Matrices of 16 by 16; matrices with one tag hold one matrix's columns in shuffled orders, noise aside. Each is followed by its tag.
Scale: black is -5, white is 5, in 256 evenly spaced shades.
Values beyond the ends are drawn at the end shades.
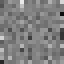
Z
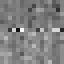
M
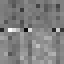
M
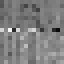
M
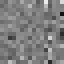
Z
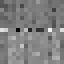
M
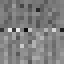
M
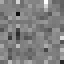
Z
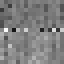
M
